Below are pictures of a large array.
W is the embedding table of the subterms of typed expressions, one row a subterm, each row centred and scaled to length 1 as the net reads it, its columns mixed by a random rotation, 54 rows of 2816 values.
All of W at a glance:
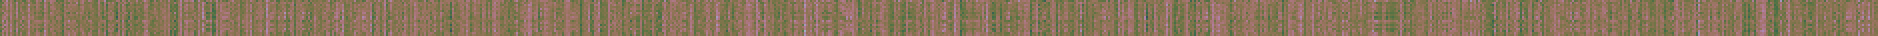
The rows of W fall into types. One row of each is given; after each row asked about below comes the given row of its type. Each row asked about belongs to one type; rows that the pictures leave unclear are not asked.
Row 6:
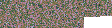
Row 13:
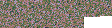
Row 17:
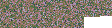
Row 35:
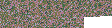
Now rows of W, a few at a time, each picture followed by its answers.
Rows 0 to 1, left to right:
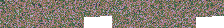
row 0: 6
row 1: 35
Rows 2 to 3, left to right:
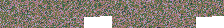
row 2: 35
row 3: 13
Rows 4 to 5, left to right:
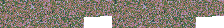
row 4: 6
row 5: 6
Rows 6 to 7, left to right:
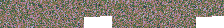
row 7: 13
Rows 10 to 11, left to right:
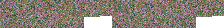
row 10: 17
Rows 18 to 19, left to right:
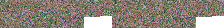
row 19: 6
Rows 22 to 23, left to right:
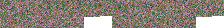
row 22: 35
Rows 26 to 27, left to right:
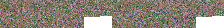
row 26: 17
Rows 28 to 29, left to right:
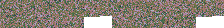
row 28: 17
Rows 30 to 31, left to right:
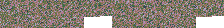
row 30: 35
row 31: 13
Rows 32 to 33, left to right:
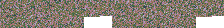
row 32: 17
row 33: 13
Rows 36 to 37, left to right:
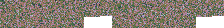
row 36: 6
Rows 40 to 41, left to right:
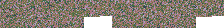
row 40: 17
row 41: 13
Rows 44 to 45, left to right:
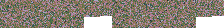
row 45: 17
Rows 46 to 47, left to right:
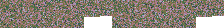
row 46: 17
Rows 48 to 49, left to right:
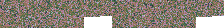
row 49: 6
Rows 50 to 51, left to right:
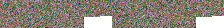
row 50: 13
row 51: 17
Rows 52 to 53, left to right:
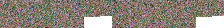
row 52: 13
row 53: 6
